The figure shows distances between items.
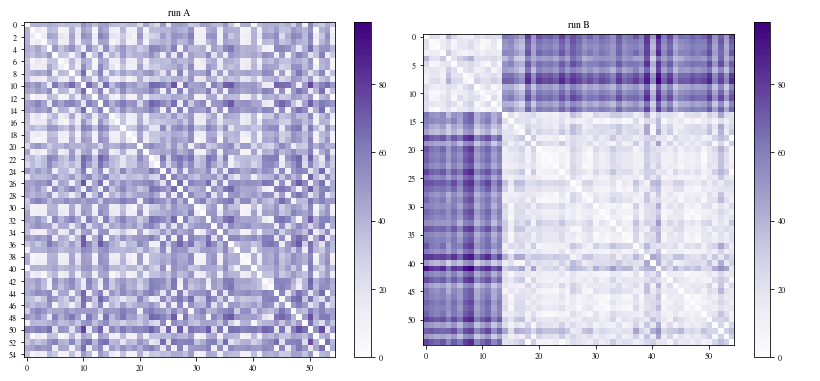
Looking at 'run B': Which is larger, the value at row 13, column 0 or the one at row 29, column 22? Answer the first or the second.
the first
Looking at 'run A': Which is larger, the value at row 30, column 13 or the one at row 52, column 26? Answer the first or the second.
the second
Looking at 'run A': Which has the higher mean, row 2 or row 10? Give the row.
10
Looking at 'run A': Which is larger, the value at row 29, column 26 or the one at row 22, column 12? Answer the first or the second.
the first
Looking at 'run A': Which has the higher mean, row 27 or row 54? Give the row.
27
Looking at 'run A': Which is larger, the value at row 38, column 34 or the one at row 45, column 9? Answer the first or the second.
the second
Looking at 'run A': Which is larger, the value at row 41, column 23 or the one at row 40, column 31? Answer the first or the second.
the second
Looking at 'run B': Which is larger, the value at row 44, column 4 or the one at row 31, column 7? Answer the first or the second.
the second
